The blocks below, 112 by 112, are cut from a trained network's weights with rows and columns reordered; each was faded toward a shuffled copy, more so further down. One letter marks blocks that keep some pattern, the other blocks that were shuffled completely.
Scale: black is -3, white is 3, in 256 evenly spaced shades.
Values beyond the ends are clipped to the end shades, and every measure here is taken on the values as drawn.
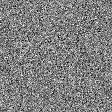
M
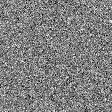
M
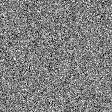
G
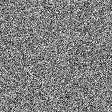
M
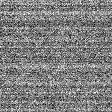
G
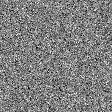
M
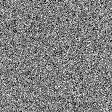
M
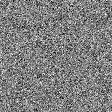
M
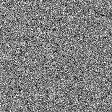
M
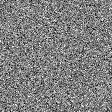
M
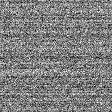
G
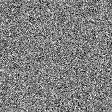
M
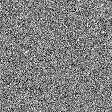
M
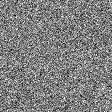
M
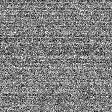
G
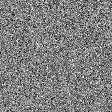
M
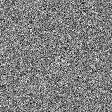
M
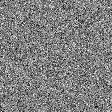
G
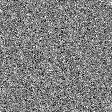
M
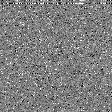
G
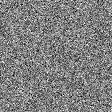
M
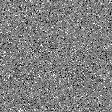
G
